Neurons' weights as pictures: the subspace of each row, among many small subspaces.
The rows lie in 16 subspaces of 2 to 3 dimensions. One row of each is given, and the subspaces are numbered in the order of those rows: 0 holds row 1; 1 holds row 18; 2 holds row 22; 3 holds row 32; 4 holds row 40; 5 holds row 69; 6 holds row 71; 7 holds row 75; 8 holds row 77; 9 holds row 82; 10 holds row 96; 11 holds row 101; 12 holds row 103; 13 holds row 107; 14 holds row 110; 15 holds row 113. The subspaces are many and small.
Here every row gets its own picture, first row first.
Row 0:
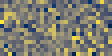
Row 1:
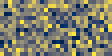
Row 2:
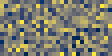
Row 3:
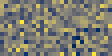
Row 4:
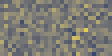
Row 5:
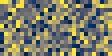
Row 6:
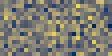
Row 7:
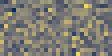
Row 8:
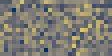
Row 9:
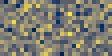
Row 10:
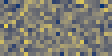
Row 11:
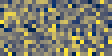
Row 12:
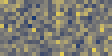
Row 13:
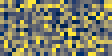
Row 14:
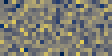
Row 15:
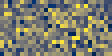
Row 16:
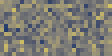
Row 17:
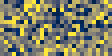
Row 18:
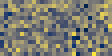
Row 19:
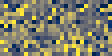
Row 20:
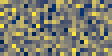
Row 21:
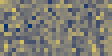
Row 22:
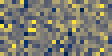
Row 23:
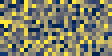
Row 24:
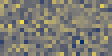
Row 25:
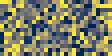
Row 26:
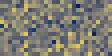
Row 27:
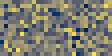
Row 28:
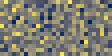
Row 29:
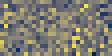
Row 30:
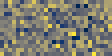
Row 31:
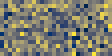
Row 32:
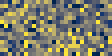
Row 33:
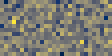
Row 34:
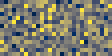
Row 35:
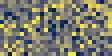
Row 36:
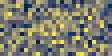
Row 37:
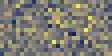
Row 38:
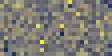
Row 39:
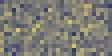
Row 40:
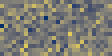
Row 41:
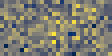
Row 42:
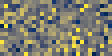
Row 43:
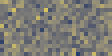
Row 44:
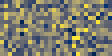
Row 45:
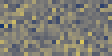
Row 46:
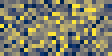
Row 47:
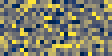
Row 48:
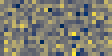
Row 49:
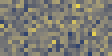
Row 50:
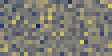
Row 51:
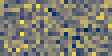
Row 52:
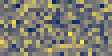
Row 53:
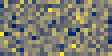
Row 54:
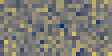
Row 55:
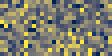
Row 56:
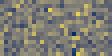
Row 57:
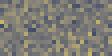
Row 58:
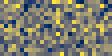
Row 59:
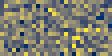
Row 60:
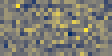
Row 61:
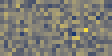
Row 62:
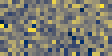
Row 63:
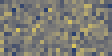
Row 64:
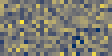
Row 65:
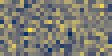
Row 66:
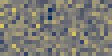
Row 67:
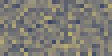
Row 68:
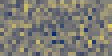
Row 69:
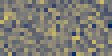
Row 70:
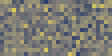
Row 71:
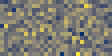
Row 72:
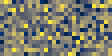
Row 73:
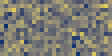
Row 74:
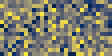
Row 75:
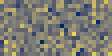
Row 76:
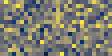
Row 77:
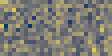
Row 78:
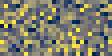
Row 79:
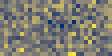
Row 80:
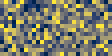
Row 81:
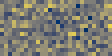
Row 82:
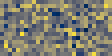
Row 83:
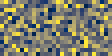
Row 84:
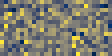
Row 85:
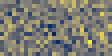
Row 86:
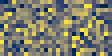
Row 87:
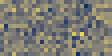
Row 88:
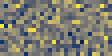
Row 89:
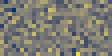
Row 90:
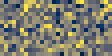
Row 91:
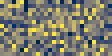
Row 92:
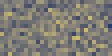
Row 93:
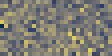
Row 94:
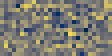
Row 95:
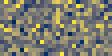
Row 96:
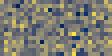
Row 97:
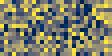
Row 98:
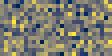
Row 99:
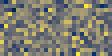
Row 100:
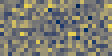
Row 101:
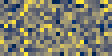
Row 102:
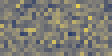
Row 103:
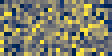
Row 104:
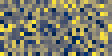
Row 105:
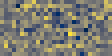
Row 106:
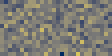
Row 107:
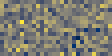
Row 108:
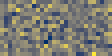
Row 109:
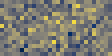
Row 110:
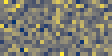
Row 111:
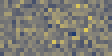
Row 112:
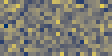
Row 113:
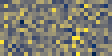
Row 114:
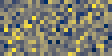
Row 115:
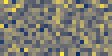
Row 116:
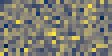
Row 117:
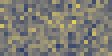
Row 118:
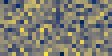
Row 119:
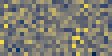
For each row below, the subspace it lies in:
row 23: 2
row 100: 3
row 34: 7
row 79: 4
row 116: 4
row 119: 9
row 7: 14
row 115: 14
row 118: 6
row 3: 13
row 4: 15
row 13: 15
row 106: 6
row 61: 15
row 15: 0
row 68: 2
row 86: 14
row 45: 0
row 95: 14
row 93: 3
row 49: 5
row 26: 5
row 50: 7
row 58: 11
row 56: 10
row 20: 7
